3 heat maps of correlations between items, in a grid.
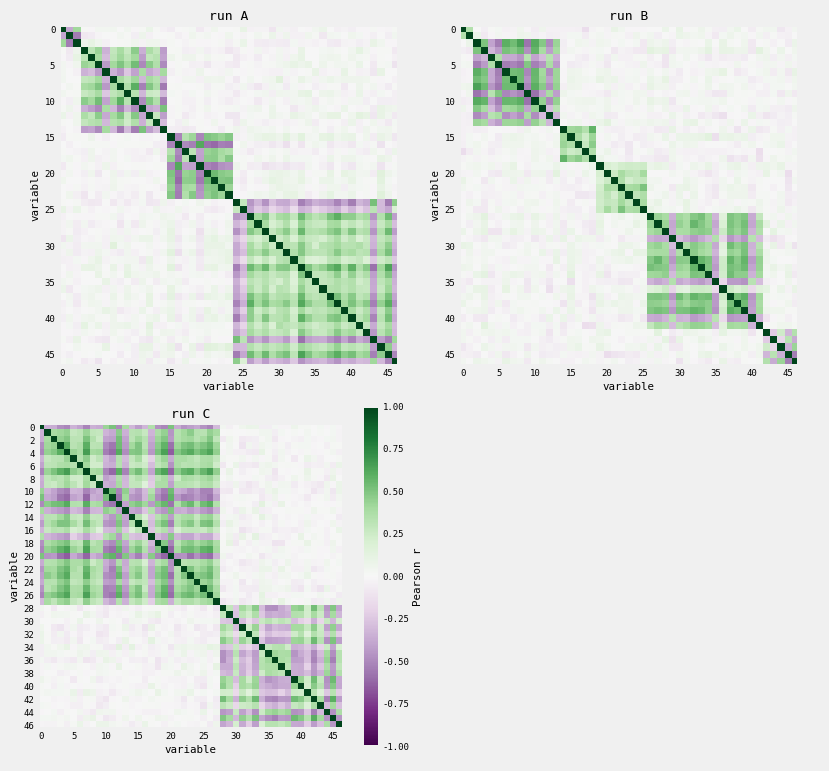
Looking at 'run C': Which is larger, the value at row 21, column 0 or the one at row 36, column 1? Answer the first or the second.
the second
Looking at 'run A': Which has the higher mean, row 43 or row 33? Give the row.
33
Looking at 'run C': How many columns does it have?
47
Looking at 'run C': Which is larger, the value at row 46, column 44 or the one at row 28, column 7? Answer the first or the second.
the first
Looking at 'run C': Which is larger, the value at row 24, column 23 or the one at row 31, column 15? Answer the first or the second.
the first
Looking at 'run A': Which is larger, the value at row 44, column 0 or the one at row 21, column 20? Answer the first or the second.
the second
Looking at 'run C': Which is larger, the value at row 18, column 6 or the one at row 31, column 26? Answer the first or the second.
the first
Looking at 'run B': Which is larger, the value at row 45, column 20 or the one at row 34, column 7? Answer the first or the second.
the second
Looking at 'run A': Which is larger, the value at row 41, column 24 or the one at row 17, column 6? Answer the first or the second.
the second
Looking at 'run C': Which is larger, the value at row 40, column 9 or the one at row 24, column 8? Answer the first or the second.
the second
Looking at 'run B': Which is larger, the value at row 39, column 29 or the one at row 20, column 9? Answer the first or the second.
the second
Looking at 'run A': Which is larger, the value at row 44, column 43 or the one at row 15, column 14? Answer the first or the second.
the second
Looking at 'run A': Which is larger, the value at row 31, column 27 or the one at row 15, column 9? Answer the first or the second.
the first
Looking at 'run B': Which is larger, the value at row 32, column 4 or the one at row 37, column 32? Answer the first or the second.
the second
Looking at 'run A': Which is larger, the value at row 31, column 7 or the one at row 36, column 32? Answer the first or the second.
the second
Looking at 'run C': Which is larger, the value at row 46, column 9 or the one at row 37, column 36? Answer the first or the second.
the second
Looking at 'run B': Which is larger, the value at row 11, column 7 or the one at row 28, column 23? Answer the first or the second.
the first
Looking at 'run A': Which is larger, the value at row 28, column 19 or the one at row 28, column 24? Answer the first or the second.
the first
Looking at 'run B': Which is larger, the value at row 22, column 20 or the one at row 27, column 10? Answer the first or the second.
the first
